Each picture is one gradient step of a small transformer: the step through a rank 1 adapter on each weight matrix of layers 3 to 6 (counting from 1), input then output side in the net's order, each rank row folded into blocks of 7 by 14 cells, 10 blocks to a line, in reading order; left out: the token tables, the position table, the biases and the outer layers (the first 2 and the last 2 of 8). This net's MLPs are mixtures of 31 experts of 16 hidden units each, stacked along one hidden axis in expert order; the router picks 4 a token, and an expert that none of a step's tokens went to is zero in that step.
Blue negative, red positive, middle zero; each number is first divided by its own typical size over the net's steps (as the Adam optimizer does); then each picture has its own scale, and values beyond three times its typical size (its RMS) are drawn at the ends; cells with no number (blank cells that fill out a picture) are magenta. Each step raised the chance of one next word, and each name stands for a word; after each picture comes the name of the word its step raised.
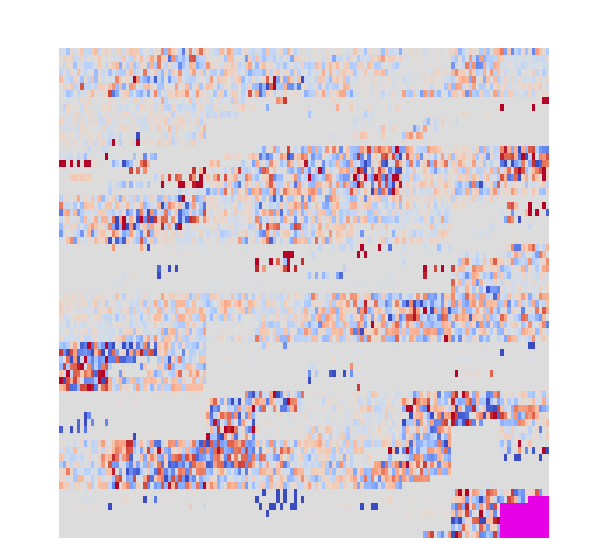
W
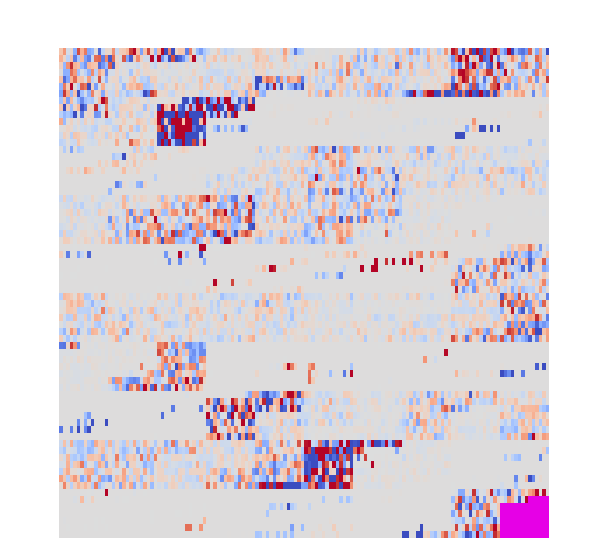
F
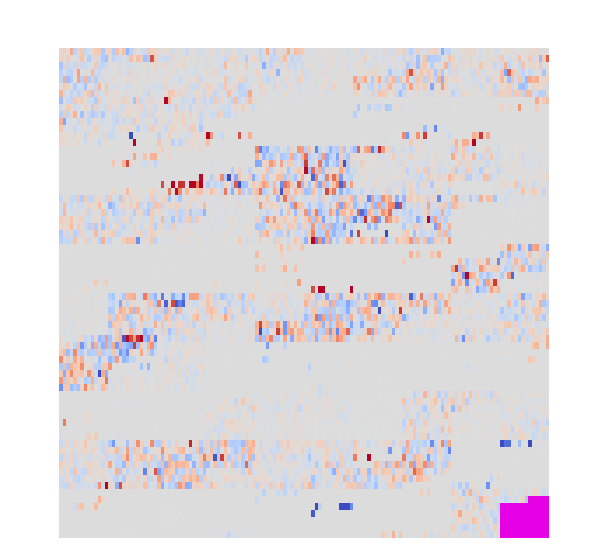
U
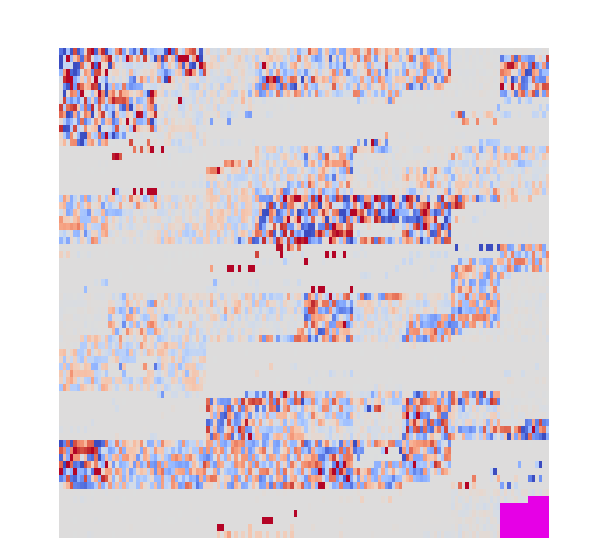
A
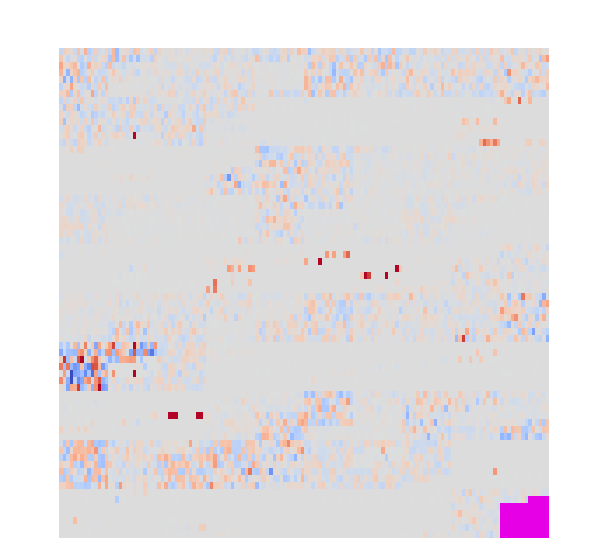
U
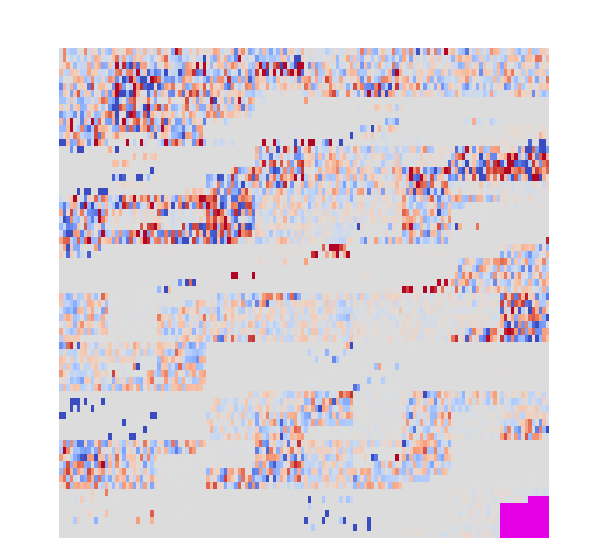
F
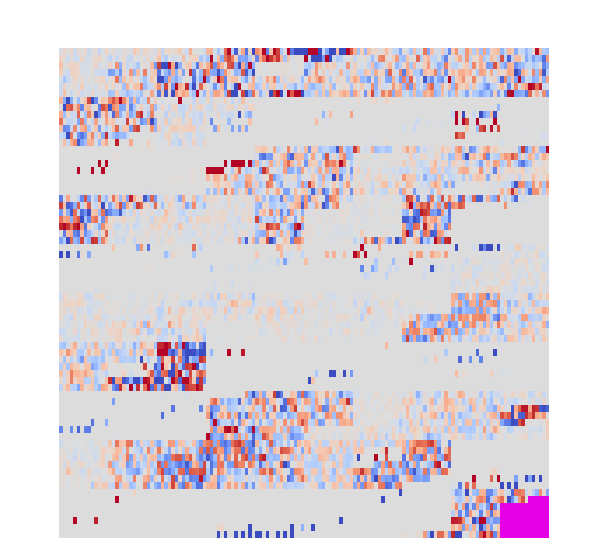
W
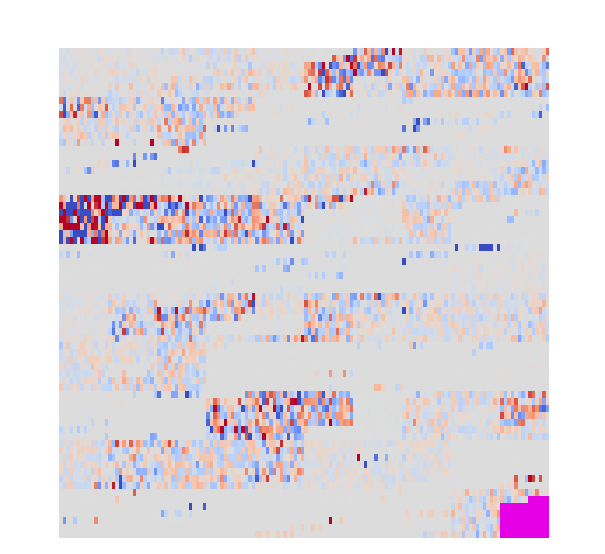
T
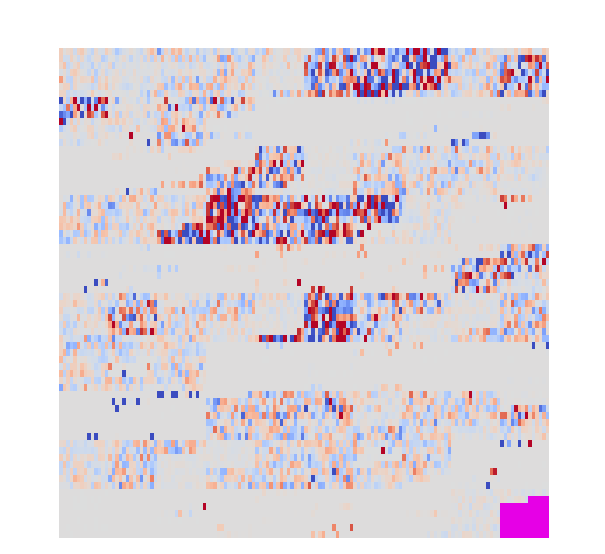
F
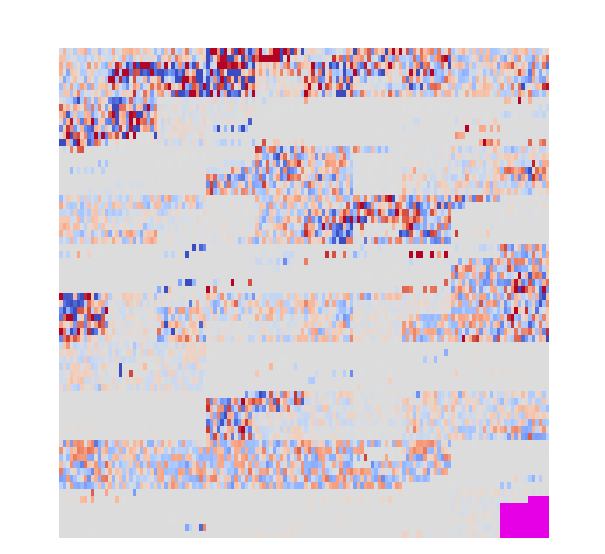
A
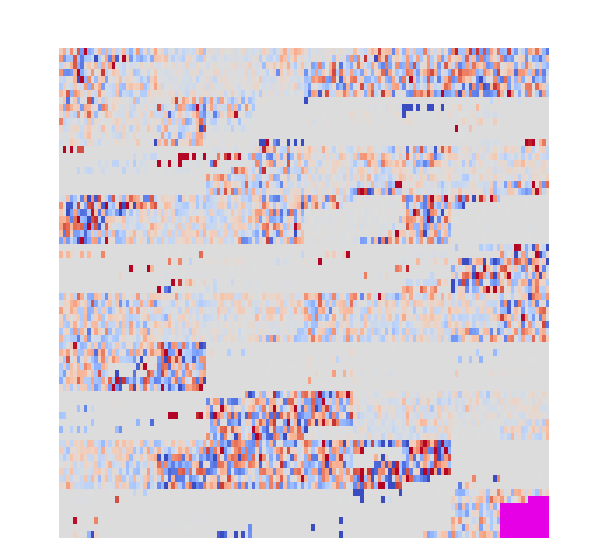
W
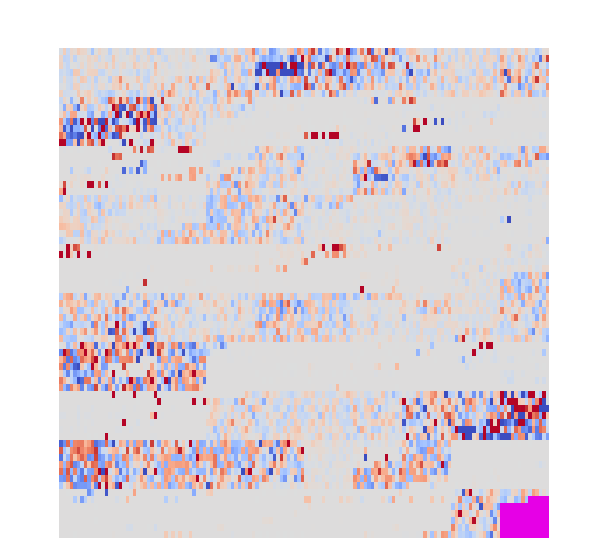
U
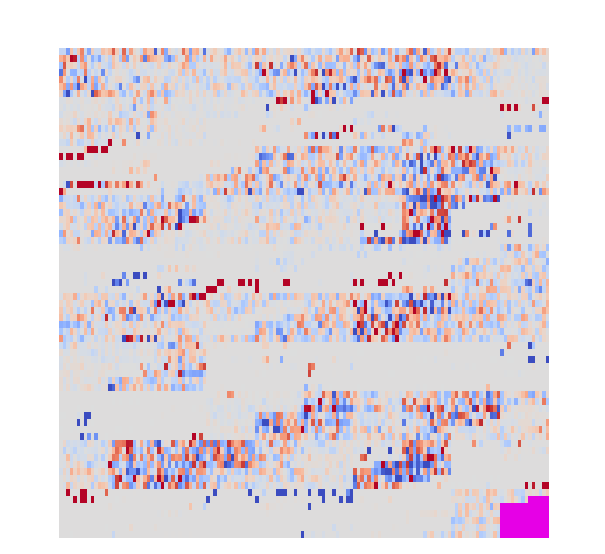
W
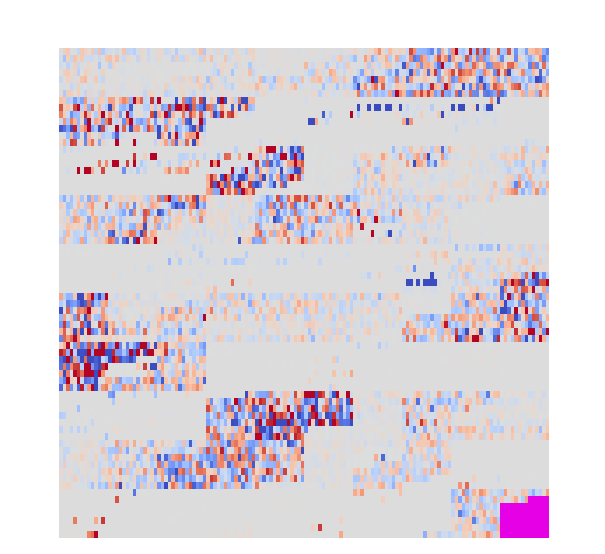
A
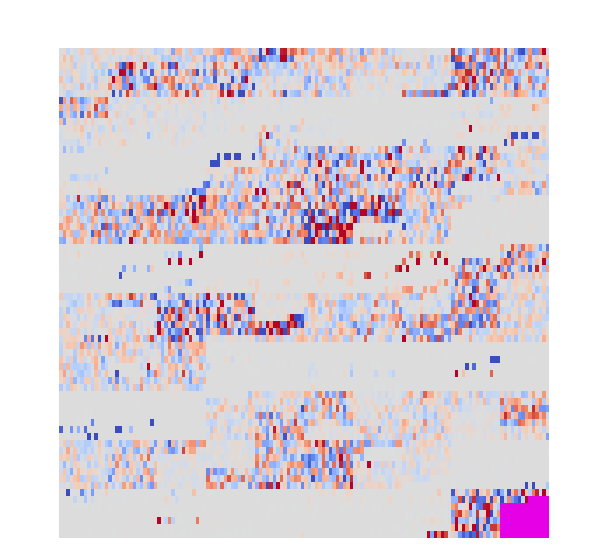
F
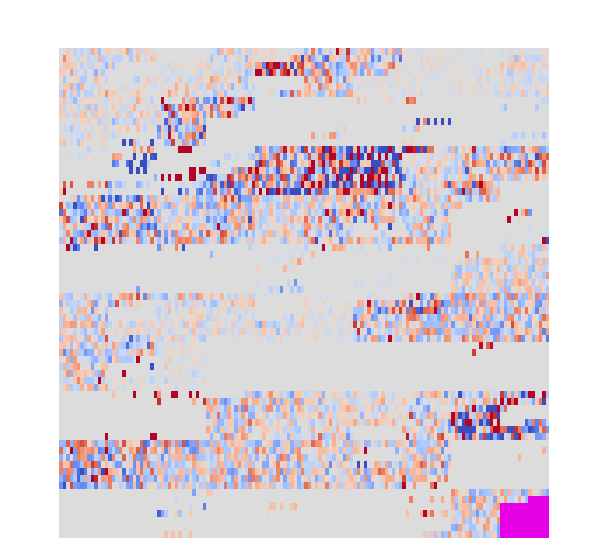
A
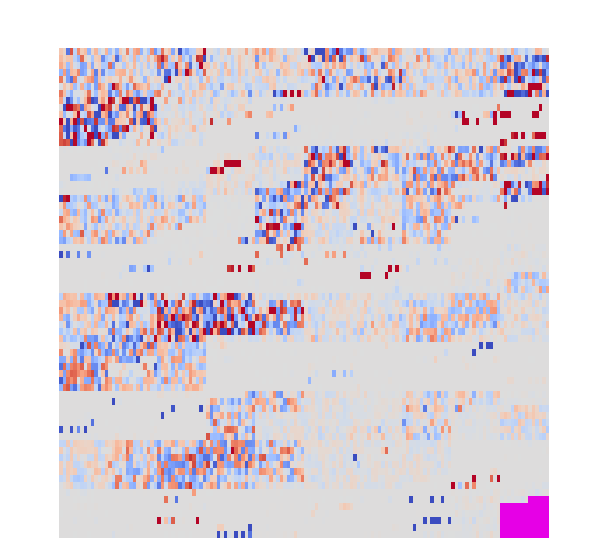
W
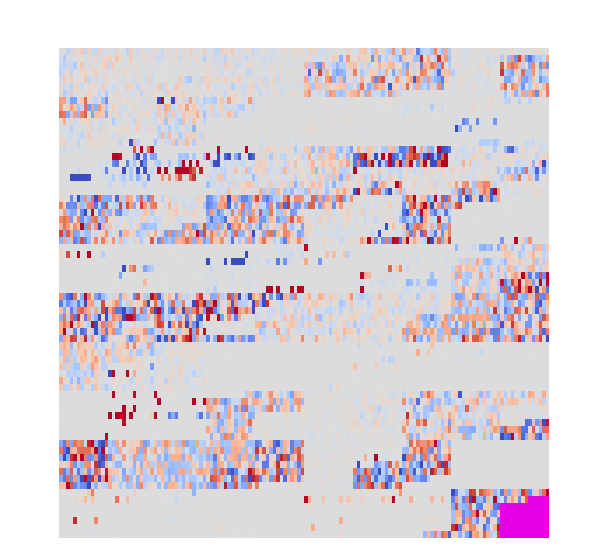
A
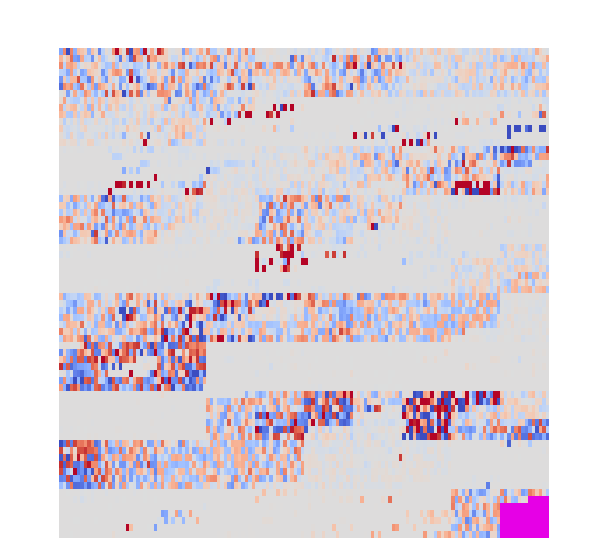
A
